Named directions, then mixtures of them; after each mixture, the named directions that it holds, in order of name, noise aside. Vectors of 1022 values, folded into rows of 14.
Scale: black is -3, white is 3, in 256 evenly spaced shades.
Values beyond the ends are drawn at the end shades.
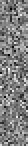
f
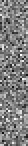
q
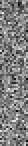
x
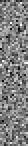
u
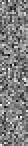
f, q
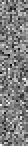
f, q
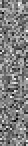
x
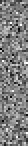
u, x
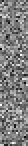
q, u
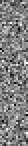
u, x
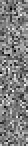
f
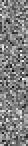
q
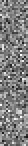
q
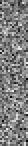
u, x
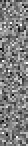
q, u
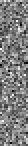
u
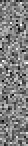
u
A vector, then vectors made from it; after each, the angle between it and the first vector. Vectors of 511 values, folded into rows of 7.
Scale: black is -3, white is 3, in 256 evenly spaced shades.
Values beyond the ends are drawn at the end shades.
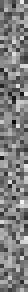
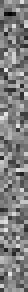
partly aligned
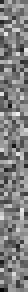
orthogonal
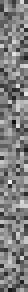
nearly parallel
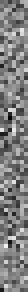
orthogonal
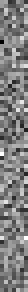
partly aligned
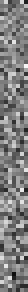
partly aligned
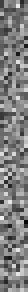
orthogonal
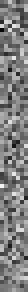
orthogonal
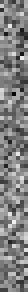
orthogonal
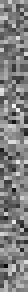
orthogonal
